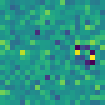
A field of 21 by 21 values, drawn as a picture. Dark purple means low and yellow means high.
The distribution is heavy-tailed on both sides. Neither half mirrors the other. Values change most from cell to cell in the middle right. An odd patch, rougher than its surroundings, sits in the middle right.
